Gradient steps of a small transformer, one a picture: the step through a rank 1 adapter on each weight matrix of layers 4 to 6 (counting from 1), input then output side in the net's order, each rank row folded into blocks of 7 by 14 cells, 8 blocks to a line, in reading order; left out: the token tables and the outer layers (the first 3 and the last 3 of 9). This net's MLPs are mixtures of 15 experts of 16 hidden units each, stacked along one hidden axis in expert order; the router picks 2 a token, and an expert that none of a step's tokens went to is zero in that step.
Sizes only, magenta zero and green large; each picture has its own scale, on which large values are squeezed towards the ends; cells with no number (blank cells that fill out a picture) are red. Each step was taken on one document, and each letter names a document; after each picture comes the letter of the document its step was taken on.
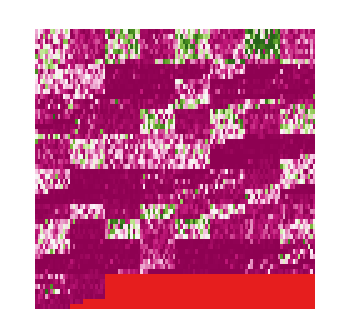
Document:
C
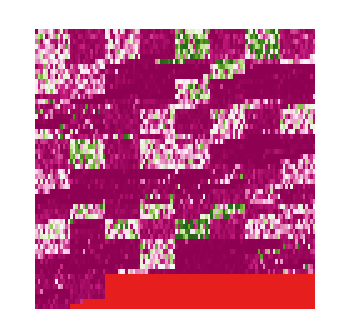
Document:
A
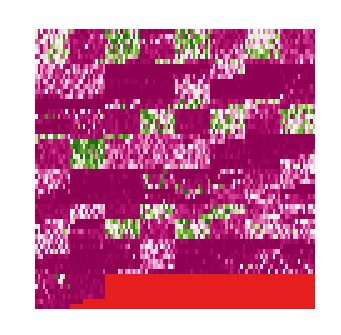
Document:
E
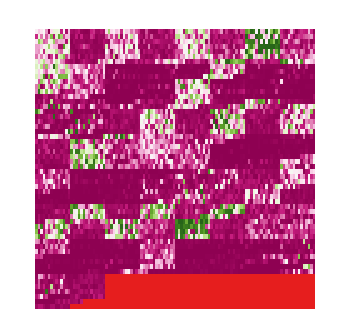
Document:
C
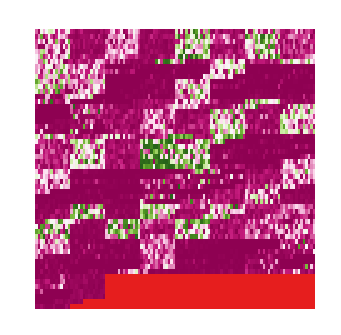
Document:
A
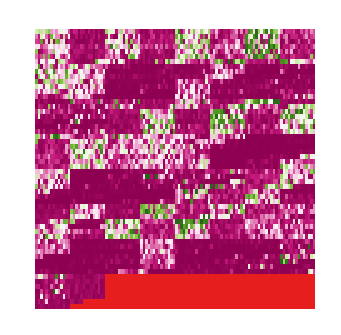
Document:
C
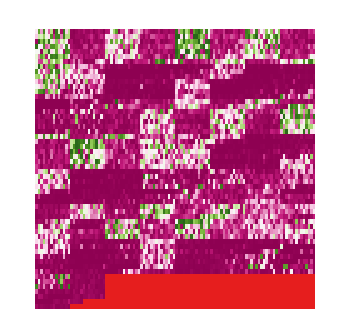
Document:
E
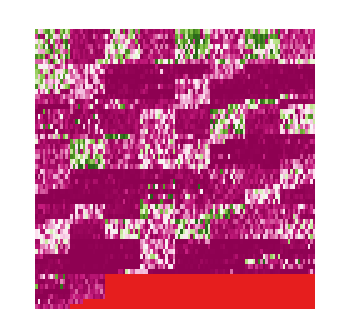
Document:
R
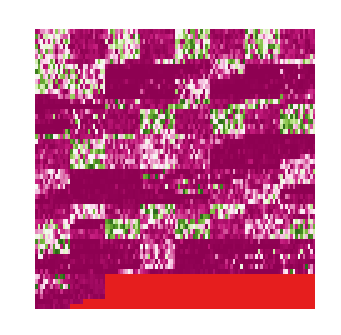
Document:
E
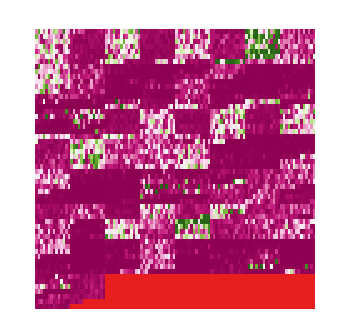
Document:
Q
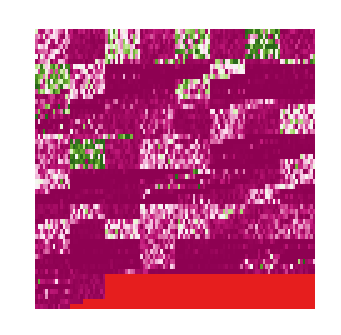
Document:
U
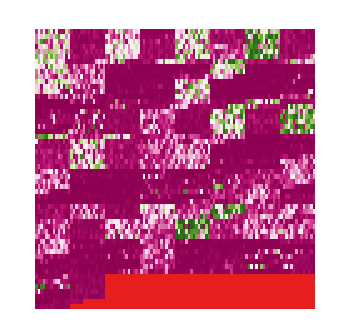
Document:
E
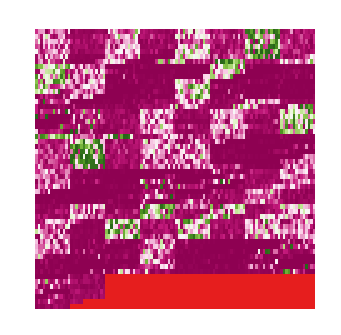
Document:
A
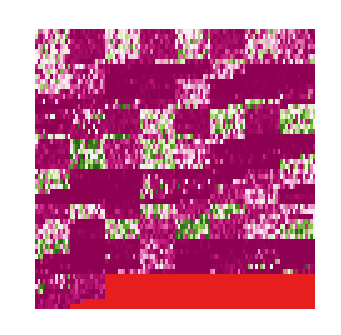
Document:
Q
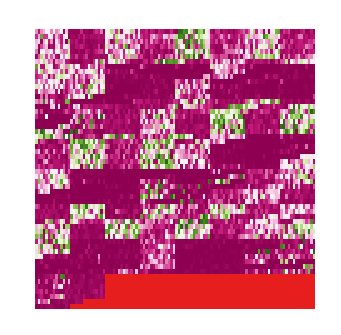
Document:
A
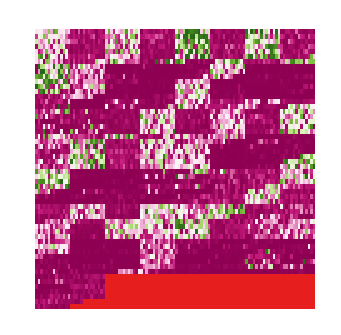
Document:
U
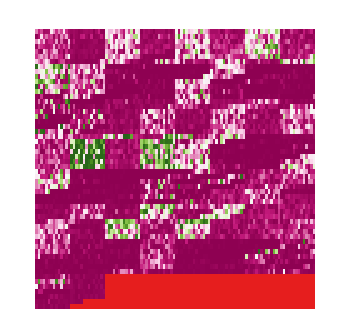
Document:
A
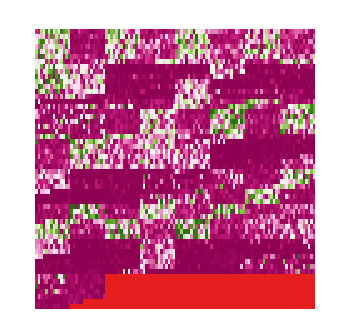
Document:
C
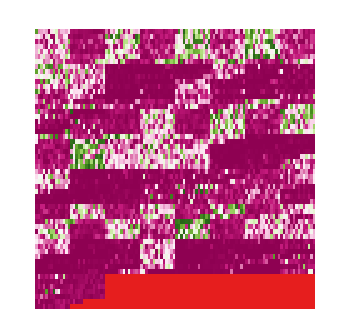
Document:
C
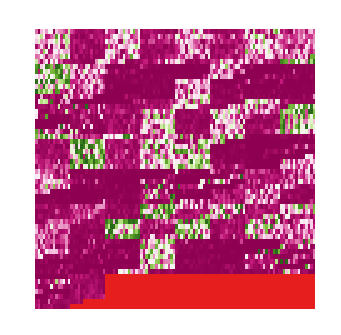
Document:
A
